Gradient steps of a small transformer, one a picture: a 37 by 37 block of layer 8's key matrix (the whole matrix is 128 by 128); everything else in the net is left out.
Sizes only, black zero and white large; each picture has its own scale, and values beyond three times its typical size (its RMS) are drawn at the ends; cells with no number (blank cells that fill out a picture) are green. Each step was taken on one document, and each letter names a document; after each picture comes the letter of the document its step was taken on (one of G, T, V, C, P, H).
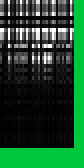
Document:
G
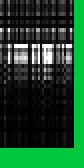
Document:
G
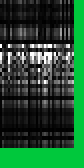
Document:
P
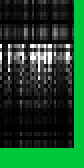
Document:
P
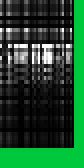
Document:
G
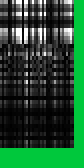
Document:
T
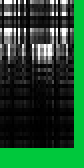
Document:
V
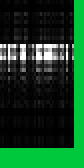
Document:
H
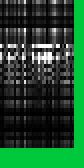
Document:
V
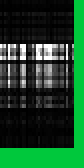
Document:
H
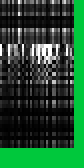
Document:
V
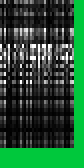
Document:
V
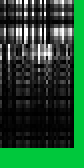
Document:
T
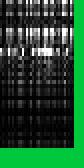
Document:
T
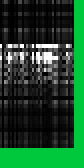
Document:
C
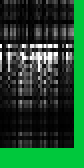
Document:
P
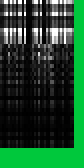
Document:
V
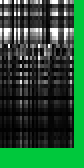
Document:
T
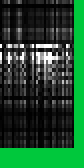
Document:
C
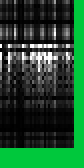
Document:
P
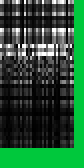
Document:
V
